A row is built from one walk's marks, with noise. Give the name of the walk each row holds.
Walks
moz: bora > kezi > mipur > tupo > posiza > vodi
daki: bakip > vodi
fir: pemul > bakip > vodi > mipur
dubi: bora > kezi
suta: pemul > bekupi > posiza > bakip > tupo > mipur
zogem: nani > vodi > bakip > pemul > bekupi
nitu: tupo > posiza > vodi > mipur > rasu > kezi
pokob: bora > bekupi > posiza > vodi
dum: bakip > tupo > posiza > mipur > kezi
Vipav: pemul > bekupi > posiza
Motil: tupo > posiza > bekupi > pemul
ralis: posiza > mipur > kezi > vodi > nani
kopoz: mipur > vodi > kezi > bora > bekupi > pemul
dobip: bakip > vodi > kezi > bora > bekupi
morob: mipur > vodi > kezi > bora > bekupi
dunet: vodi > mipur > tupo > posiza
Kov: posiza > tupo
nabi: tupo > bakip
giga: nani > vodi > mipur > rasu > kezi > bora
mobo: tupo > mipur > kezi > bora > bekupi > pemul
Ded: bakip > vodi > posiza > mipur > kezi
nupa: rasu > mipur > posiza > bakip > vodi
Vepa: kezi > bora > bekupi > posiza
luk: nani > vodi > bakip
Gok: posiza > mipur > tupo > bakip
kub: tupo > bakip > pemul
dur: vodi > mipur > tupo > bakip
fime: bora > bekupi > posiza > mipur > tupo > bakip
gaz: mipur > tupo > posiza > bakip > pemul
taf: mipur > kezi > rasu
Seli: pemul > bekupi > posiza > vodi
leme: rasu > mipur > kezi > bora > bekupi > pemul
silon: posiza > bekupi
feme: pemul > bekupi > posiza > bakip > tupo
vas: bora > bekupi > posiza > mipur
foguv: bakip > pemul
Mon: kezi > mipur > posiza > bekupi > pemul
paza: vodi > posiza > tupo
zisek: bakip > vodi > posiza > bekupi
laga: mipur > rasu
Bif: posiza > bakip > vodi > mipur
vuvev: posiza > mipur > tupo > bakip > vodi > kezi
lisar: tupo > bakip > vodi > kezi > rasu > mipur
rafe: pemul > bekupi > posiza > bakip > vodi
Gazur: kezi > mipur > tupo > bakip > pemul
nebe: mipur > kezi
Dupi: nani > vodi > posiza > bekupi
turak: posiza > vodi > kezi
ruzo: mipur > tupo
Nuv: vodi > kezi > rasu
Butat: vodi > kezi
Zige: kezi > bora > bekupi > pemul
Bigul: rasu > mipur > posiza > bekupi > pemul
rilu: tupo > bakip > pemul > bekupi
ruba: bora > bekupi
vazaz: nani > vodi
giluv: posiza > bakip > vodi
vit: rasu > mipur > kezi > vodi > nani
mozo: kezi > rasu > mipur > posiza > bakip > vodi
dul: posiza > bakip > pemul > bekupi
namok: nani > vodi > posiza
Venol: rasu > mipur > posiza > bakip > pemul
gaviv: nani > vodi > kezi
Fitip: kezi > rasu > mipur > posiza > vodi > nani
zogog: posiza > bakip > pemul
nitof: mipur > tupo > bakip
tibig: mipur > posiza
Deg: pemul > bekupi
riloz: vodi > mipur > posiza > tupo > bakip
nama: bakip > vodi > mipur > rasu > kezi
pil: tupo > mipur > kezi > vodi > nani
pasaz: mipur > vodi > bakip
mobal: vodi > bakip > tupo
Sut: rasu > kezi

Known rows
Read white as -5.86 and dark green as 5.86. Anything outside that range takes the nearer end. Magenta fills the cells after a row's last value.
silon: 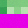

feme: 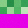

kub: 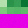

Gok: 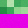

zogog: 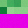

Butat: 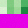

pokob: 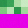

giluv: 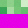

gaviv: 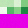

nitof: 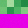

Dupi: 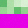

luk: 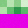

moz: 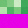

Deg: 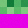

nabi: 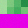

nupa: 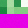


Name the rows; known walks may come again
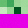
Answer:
dobip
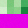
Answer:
Butat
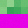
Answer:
dur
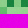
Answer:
Motil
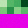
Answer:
Gazur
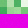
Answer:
mozo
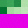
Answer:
Bigul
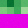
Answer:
leme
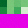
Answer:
vas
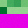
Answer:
zogog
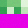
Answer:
zisek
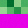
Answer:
kopoz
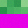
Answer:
fir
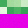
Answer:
giga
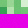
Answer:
giluv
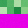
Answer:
morob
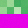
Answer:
taf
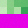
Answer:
Sut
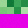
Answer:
rilu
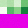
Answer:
gaviv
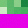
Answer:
dubi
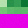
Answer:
kub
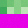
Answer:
silon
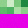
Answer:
dum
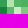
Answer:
tibig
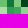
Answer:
mobo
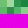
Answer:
nitof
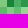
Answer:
Deg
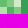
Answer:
moz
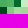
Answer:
Venol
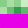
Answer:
luk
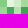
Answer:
ralis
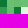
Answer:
fime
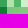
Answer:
Bif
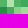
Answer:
Gok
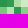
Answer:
pokob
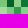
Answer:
Zige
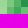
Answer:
nabi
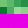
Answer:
gaz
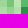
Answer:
paza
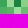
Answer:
laga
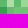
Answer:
riloz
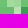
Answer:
dunet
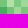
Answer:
Ded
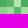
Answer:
Vepa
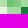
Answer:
Nuv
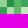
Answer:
feme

